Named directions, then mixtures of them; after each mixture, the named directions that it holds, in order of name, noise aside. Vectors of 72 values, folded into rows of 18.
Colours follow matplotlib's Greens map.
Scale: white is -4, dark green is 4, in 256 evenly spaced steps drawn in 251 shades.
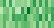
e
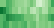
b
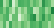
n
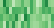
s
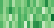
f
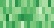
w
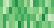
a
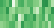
n, s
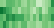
b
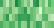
a, w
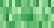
n, w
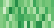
a, f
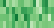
a, e, s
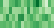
s, w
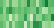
f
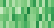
e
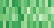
e, n, w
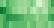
b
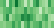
a, w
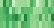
b, e, s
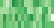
a, f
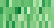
e, s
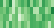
n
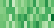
e, f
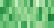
a, b, w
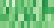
a, n, s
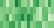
a, w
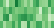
a, w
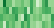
s
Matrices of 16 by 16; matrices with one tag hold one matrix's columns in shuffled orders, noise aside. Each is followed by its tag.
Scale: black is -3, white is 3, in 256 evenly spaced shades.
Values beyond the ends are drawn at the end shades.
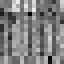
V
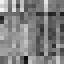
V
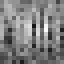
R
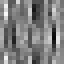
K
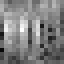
R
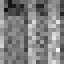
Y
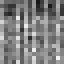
Y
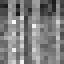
Y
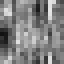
K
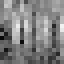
R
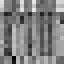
V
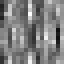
K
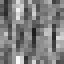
K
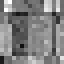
V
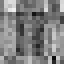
V
